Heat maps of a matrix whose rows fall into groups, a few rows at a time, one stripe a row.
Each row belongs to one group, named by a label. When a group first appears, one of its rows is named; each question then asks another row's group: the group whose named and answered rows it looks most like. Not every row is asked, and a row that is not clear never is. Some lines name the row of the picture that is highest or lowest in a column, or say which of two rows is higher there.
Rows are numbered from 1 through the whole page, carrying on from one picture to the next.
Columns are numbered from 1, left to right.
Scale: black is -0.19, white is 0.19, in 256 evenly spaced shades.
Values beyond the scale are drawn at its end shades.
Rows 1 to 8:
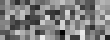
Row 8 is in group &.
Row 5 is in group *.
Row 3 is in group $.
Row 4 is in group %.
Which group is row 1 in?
*
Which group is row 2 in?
%
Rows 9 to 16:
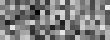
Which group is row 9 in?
*
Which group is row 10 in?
%
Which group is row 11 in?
*
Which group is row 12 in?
*
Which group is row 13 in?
&
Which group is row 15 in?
*
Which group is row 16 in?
%
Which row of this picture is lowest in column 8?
11
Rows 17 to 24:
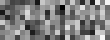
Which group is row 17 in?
*
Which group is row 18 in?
&
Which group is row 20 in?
&
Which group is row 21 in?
%
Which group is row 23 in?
%
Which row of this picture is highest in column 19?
20
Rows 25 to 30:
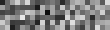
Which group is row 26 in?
*
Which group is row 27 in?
&
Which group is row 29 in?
*
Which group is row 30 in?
*
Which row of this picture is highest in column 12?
30
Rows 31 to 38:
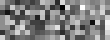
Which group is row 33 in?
&
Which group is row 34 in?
*
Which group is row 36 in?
%
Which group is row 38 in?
*
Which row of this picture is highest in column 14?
32
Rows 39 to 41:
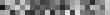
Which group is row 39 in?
%
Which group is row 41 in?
%
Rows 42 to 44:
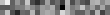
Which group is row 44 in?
*
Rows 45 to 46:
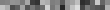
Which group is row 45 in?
%
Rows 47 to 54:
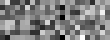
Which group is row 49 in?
&
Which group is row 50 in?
&
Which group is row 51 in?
%
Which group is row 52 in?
%
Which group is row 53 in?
*
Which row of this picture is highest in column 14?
54
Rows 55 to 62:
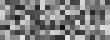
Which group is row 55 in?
&
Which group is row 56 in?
*
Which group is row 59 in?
%
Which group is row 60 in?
$
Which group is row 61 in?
*
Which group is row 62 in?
$
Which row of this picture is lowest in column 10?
56
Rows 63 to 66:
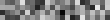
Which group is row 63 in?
%
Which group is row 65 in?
&
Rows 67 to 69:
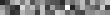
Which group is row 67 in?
$
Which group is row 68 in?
&
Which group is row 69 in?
*
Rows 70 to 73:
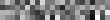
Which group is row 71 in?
&
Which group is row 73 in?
%
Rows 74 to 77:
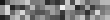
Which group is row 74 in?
$
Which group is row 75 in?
*
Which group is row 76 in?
%
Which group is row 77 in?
$
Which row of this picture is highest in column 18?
75
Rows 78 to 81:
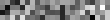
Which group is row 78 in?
*
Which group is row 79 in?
&
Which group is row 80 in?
$
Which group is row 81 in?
%
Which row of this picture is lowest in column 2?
79
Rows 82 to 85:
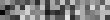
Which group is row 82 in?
*
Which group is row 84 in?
$
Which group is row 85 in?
&
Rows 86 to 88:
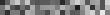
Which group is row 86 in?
$
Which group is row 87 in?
*
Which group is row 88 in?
&
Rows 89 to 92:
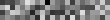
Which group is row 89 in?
&
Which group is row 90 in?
%
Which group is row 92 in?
*
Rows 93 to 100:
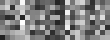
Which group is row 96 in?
&
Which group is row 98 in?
&
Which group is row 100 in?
$
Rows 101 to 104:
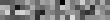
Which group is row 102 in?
*
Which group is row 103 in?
%
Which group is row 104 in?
*
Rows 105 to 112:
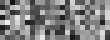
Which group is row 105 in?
*
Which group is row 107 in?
*
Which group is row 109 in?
%
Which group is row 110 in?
$
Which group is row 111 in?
&
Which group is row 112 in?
&
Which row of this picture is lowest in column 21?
109
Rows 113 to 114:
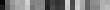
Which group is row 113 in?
$
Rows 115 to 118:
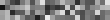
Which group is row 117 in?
*
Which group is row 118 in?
%
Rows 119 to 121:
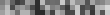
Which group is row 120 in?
%
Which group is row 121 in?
%
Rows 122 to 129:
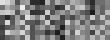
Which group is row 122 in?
%
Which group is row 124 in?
%
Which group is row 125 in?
&
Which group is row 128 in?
$
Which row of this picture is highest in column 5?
123
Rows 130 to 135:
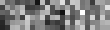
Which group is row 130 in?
*
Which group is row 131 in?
%
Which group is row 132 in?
$
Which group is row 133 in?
&
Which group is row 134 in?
$
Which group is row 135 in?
$
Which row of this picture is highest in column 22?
131
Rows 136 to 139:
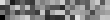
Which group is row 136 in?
*
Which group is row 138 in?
*
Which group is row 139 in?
$
